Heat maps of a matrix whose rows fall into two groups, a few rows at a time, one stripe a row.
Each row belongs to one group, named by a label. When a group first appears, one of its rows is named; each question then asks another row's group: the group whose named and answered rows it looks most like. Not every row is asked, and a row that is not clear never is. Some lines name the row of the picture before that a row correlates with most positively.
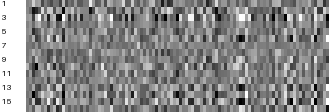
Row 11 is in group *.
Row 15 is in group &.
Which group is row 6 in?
&
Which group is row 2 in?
*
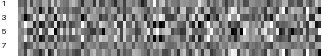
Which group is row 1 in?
*
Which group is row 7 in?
*
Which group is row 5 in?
&
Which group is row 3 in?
*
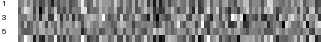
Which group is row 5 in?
*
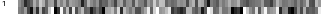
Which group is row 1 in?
*
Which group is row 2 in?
&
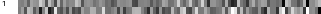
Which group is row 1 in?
&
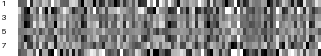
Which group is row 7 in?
&
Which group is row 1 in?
*
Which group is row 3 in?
*
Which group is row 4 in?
*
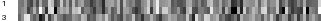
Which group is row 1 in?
&
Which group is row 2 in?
&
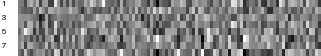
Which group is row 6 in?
&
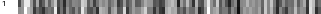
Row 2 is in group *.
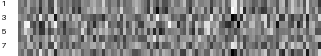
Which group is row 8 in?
&
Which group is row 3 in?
&
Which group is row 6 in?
*
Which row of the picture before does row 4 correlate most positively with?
1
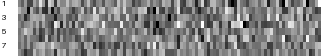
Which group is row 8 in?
*
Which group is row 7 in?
*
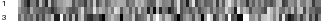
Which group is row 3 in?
&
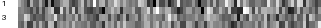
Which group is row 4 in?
&
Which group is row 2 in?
&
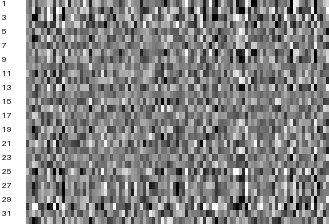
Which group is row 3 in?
*
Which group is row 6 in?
*
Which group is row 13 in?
&
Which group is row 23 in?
&
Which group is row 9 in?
&
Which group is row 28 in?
*
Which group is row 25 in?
*
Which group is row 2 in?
&
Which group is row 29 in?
&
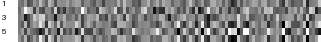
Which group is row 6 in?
&
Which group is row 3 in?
*
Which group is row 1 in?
&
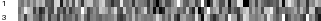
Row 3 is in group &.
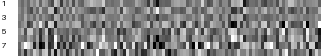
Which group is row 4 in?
&
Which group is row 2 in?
&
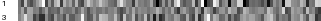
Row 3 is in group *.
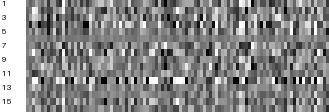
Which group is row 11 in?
*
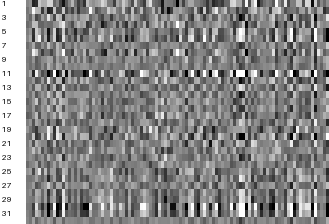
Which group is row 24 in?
*
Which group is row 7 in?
&
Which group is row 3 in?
&
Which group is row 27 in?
&
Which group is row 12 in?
&
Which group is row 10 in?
&
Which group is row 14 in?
&
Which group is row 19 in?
*
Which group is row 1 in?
*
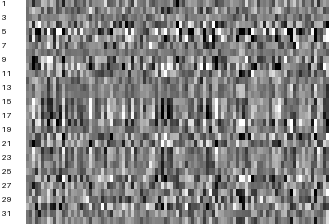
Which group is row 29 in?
&
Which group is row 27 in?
*
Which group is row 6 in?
&
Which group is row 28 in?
&
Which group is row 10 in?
*
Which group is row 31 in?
&
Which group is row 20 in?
&
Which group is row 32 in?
&
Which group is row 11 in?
&
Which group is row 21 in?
*
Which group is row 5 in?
&
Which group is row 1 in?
*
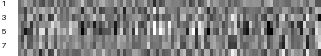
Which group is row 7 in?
&
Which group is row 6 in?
&
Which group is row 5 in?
*
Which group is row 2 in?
*
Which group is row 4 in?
*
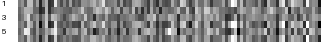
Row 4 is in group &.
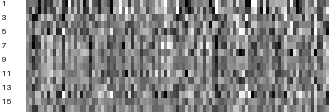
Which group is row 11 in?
*
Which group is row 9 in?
*
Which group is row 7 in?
*
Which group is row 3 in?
*
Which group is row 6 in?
*
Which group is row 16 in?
*
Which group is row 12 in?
&
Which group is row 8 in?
&
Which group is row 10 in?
*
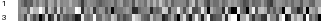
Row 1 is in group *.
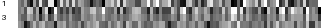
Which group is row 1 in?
&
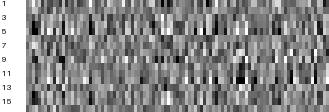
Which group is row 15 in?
*
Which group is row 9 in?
*
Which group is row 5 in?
*
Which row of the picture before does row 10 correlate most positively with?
1
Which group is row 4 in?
*
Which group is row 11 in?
&
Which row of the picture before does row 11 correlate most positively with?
1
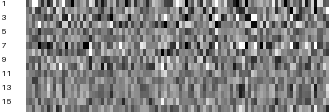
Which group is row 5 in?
&
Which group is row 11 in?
&
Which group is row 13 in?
&
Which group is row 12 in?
*
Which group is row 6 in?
*
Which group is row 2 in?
&
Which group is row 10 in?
*
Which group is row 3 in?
&
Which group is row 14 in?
&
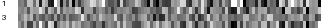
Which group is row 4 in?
&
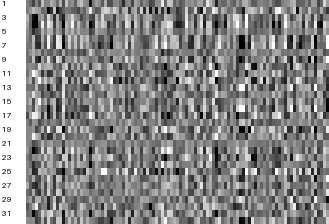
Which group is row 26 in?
&
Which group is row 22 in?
*
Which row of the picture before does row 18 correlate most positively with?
1
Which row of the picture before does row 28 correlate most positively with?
4
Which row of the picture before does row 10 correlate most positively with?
2
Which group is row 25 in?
*
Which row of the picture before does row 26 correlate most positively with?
4
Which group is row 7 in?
&
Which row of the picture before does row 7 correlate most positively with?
4
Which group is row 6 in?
&
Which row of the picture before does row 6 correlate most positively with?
4
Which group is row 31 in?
*
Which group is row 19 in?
&
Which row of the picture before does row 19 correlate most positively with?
4
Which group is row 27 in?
*
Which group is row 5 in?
*
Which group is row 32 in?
&
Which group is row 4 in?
*
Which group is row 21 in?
*
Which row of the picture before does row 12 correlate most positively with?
1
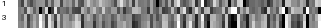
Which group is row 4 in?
&
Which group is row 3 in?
&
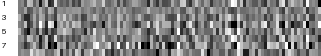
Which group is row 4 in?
&
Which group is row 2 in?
&
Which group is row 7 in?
*
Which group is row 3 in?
*
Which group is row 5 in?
*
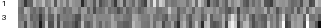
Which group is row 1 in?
*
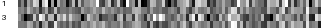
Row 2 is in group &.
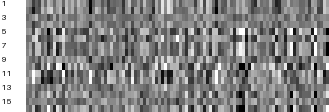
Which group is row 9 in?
*
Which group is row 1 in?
*
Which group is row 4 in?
*
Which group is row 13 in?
&
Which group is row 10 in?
&
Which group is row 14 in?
&
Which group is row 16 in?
&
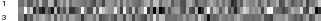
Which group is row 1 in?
&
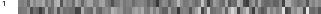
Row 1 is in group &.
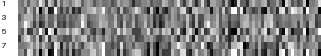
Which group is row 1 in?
&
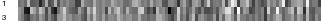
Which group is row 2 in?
*
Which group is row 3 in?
*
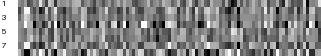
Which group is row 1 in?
&
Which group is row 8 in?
*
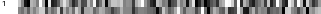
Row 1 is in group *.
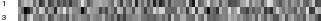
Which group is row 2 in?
*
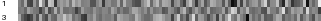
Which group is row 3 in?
*
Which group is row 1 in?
&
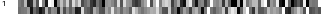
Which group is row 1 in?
&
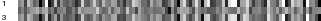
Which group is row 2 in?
*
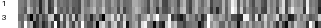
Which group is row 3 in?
&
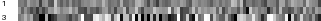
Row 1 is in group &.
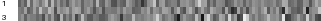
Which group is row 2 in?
&
